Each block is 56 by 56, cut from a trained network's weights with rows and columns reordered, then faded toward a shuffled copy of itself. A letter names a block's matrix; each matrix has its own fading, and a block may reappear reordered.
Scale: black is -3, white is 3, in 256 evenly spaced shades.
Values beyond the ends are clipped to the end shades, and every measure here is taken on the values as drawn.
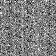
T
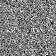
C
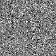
C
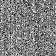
T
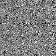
C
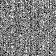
T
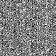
T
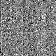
T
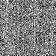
T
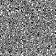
C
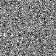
C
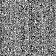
T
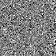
C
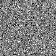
C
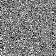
C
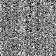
T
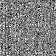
T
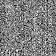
T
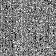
T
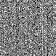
T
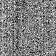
T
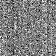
T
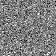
C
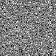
C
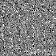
C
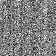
T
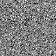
C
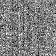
T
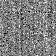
T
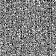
T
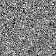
C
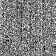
T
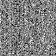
T
